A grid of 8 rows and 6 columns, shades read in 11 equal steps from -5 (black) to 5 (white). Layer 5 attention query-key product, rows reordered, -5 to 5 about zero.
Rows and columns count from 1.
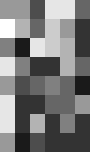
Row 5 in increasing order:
-4 -2 -1 -1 0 1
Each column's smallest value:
0 -4 -3 -3 -3 -4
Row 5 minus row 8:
0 2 1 3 2 -1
